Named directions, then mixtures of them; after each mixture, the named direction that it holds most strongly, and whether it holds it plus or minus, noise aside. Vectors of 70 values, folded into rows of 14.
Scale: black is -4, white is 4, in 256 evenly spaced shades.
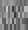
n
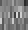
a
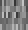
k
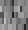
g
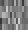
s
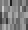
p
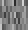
s, minus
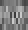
a, plus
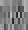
a, minus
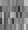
a, minus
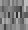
a, minus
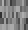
g, plus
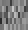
n, minus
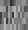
n, minus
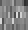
a, plus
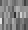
a, plus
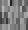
p, plus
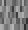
g, plus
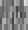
a, minus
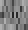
g, plus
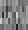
k, minus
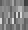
a, plus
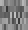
s, minus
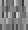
k, minus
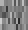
s, minus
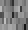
g, plus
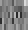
a, minus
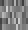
s, plus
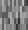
s, minus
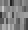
p, plus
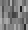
p, minus
